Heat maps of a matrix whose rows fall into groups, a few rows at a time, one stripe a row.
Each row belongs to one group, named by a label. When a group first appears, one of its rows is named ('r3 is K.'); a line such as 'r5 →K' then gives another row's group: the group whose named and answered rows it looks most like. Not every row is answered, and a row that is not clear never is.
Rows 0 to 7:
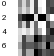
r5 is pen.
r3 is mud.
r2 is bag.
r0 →mud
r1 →mud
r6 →pen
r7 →pen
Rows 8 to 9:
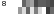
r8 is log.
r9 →mud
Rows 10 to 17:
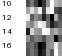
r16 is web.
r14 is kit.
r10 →web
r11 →mud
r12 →log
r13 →log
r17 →web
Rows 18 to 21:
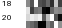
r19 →pen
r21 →web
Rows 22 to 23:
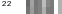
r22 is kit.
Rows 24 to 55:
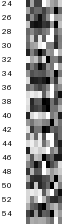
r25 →pen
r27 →pen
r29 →mud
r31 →web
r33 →web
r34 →pen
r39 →pen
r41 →log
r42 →pen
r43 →mud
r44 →mud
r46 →pen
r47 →bag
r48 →kit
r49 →pen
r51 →mud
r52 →log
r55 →kit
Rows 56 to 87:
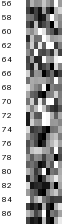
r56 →kit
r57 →bag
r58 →web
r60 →log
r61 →kit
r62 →mud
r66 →pen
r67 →kit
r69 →web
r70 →mud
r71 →log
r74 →pen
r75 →web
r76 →web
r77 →kit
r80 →bag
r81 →web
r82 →pen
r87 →bag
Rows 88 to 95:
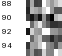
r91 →log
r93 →log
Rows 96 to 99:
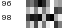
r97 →mud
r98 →bag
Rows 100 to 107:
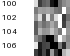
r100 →pen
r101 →kit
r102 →mud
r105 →web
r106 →pen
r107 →bag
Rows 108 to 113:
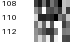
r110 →pen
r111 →mud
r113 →mud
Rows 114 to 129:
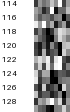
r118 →web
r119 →web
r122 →mud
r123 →mud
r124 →pen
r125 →pen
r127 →pen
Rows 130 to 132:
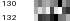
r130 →log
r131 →mud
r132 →pen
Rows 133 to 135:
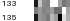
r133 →kit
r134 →kit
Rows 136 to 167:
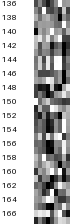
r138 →log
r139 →kit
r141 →mud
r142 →pen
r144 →mud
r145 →mud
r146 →pen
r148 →bag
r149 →web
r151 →kit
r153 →web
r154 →web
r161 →pen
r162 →web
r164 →log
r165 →web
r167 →web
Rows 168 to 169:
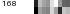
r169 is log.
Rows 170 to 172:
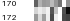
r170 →kit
